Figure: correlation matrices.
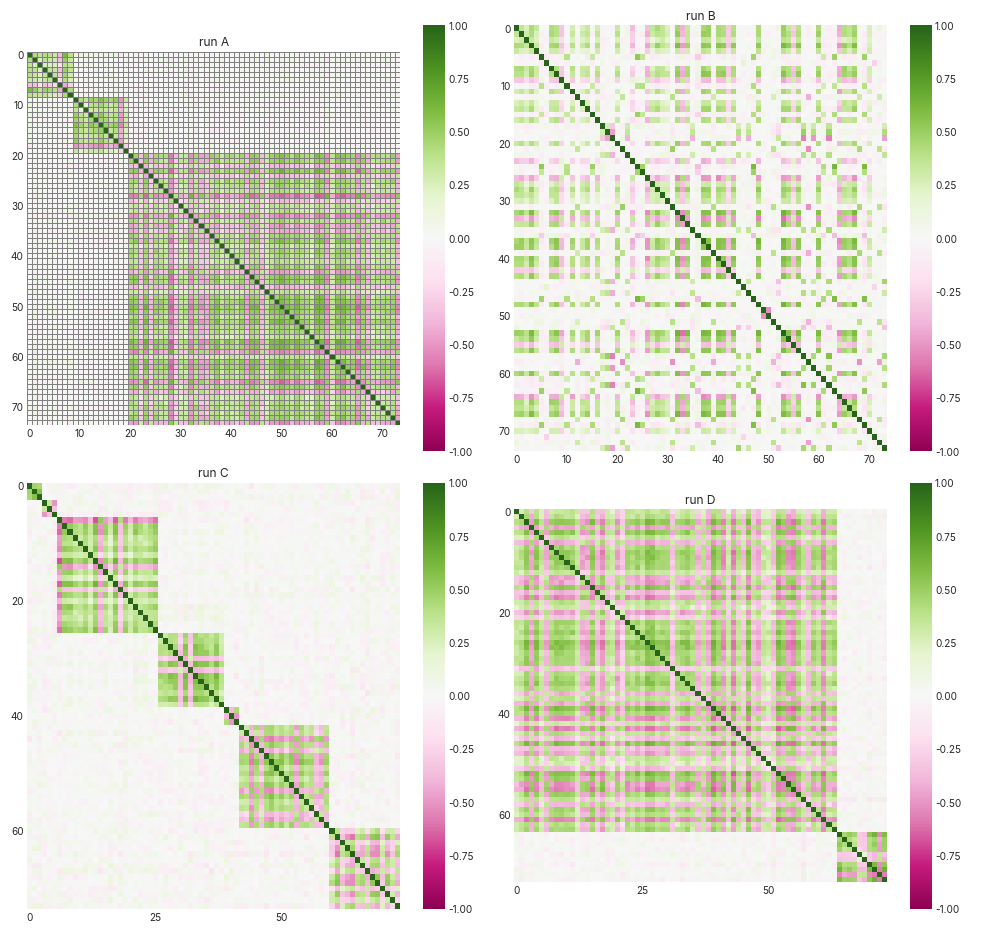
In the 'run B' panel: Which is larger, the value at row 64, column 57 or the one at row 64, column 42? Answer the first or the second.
the second
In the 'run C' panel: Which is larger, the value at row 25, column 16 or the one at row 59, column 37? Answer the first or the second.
the first
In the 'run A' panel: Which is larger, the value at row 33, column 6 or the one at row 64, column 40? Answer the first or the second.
the second
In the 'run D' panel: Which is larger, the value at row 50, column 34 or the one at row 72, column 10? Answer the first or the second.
the first
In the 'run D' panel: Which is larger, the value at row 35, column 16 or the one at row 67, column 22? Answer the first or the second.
the second
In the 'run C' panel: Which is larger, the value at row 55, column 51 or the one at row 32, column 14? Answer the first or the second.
the first
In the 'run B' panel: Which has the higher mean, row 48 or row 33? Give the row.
48
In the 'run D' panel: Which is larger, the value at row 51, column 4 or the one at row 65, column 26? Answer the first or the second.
the second
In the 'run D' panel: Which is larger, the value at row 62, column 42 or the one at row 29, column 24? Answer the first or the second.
the second
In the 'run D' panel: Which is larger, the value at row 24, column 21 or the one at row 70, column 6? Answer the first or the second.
the second
